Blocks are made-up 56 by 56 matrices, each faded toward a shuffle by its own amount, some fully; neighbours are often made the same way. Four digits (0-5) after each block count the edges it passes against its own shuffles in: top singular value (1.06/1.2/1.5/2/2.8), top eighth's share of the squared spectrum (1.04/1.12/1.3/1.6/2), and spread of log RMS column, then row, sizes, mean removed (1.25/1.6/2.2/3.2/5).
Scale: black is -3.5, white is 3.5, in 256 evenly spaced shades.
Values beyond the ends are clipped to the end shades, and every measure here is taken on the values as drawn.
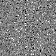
1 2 2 0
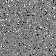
0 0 0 1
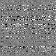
2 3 2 4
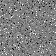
0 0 0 0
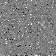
1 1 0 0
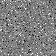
0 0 0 0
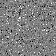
2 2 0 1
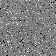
0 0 0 0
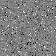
2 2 0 0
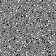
3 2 0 1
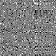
4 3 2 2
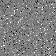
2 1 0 0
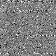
1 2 0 2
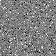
0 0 0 0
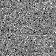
2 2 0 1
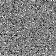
1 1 0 0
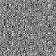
4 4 2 2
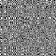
4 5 3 3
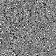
2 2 1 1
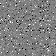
3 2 0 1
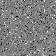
2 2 0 0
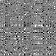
4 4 2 2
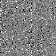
2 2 2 1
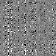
2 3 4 2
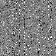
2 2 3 0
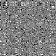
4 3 2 2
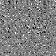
3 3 1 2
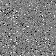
2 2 0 0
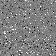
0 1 0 0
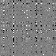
4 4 2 2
